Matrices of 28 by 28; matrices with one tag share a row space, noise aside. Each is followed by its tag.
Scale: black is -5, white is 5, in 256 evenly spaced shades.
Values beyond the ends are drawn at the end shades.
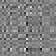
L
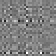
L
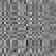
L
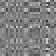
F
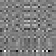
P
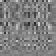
P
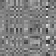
F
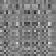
P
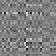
L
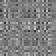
P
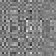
L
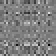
P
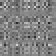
P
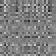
P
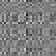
L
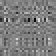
P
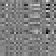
F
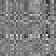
F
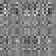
P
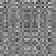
P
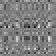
P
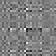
L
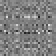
P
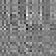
L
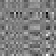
F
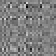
L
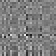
L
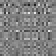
P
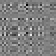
L
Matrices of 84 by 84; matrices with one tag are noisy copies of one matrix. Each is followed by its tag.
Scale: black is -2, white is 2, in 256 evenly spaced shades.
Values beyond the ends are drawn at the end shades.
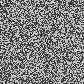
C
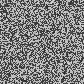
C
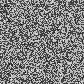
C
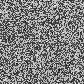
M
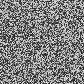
M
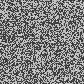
M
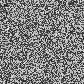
C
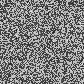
C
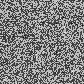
M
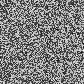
C
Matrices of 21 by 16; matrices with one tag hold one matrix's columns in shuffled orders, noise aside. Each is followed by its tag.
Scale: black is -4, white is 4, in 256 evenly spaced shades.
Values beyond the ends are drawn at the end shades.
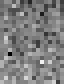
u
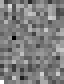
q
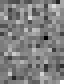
q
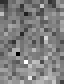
u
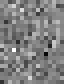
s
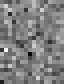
s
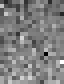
u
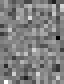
q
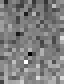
u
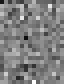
q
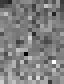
u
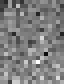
u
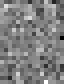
q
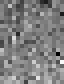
u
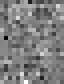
q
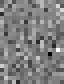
s
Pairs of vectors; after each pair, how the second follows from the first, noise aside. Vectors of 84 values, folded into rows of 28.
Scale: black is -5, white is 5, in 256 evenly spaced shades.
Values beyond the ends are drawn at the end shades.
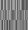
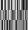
scaled up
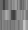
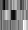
scaled up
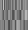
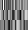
scaled up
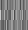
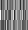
scaled up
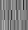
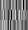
scaled up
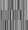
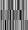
scaled up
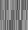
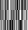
scaled up
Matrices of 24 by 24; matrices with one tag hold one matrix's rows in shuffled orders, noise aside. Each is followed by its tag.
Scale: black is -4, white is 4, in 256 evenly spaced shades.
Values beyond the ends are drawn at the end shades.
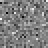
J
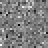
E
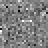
E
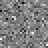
J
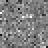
E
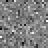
J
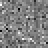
E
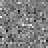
E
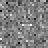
E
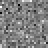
E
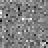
E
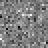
E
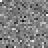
J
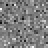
J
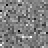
E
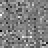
E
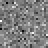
J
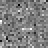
E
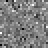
J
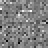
E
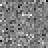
E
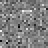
E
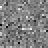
E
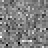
E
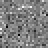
E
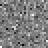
J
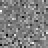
J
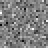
J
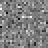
E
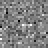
E
